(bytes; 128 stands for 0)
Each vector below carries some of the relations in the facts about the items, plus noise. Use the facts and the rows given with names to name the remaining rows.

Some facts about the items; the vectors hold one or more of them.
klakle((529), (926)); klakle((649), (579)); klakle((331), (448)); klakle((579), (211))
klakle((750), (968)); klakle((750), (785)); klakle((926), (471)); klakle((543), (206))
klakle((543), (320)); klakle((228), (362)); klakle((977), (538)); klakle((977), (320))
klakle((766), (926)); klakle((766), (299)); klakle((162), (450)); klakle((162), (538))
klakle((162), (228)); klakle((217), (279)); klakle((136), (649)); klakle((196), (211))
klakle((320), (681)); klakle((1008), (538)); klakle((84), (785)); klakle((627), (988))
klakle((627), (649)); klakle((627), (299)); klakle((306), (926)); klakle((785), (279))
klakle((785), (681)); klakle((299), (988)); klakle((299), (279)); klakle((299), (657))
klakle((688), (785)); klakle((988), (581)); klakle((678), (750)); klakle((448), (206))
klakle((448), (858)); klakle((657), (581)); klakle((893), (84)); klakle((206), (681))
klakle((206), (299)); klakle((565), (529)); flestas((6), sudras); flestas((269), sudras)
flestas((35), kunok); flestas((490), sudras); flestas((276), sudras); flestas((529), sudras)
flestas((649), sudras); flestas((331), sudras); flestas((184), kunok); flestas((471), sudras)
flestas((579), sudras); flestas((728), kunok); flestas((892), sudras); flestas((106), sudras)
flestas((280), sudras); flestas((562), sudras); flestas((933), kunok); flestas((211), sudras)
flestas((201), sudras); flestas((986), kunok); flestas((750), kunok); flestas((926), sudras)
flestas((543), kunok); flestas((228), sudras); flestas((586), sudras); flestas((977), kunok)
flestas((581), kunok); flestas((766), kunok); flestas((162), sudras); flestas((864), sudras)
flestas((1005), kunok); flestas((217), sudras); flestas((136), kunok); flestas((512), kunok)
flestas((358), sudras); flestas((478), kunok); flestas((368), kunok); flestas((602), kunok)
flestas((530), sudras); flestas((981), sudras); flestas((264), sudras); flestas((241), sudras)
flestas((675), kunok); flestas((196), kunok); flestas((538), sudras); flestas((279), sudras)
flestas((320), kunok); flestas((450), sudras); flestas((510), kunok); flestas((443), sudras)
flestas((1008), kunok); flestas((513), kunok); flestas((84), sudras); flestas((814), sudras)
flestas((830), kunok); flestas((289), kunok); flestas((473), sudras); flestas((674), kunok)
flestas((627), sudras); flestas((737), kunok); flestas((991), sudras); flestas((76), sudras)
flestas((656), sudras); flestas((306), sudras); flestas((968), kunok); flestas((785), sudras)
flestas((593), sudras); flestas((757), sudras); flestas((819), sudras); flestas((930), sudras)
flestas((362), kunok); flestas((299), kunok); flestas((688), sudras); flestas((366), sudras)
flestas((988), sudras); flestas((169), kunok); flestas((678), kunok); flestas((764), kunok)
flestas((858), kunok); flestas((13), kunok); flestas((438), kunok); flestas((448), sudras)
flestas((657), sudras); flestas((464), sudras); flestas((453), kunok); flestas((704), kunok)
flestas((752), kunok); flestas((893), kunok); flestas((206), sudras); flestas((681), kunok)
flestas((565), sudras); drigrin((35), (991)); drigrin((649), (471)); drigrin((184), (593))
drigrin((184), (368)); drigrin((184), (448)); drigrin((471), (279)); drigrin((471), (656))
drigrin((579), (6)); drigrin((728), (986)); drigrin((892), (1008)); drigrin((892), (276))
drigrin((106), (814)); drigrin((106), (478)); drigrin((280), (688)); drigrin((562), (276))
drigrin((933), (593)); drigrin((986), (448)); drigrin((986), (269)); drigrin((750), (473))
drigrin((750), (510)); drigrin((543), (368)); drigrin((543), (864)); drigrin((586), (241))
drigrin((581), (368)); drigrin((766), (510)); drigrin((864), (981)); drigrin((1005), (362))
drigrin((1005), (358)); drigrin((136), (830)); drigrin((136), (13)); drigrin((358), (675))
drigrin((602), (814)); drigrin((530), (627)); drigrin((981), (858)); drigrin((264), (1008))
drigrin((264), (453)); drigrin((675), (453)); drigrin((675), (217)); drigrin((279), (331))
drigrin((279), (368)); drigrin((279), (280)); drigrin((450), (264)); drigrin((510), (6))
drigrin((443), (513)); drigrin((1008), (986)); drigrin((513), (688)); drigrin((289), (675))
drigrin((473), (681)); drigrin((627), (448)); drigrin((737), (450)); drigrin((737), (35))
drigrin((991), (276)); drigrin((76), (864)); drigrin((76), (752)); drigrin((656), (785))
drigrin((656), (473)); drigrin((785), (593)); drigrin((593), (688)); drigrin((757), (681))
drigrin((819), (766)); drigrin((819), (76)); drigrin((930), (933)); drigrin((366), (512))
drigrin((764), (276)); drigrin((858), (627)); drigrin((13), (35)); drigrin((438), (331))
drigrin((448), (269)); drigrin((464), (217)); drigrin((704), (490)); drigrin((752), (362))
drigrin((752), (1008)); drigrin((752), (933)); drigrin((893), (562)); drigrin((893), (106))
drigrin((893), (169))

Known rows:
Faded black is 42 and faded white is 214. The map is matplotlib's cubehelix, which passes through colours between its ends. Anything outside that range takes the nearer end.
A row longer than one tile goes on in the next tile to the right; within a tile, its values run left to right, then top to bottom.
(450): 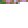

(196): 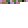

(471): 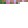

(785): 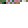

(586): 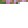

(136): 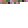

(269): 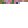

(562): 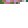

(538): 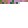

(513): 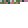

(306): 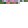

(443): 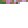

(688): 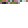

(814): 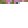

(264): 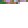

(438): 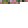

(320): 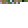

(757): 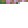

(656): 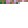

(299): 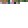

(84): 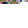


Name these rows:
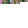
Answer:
(678)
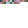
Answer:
(206)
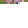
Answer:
(6)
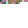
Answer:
(627)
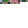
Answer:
(510)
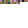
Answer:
(752)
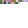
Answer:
(579)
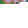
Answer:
(892)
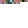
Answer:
(977)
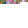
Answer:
(279)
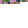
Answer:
(581)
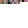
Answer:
(1008)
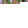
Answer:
(368)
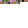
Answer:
(35)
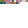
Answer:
(593)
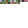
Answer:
(933)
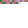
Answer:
(331)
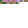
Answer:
(565)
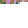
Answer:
(530)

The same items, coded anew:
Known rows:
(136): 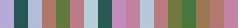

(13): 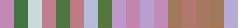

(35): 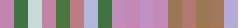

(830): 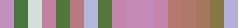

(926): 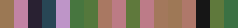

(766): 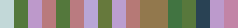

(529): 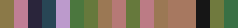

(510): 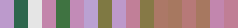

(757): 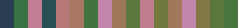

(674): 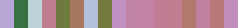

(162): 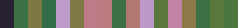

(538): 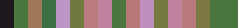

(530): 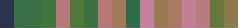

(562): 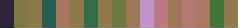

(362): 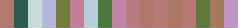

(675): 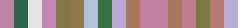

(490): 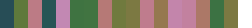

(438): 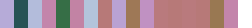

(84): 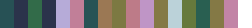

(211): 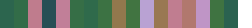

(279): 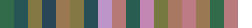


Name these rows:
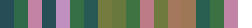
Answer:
(217)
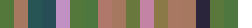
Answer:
(306)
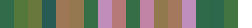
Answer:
(471)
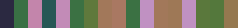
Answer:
(464)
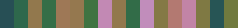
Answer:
(280)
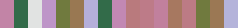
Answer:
(453)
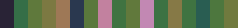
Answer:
(448)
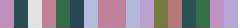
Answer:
(320)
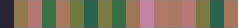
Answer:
(276)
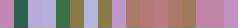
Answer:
(858)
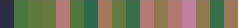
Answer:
(269)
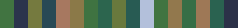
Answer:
(649)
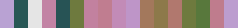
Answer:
(681)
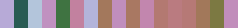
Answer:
(513)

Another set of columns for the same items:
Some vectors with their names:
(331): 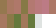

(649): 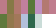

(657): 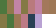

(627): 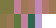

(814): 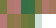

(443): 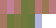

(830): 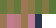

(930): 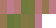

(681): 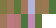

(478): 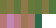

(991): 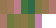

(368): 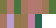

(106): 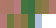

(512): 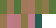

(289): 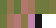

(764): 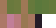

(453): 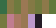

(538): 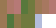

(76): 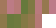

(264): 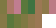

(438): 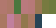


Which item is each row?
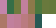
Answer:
(893)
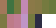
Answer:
(136)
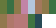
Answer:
(299)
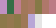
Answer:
(84)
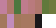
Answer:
(184)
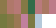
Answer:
(211)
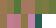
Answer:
(968)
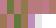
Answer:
(688)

